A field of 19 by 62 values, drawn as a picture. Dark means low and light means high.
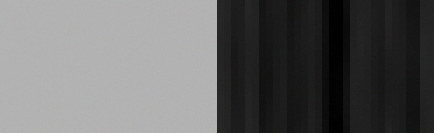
It is made of 1 by 2 panels. Panel 1,1: high, flat. Panel 1,2: very low, streaked downward, faint in contrast.
